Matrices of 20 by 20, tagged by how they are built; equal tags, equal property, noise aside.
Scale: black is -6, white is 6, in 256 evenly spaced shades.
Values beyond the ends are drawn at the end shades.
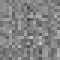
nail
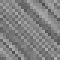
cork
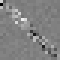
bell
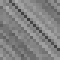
cork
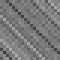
cork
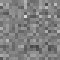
nail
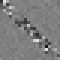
bell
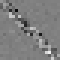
bell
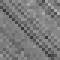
cork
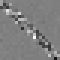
bell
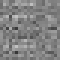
nail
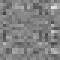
nail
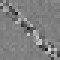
bell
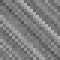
cork
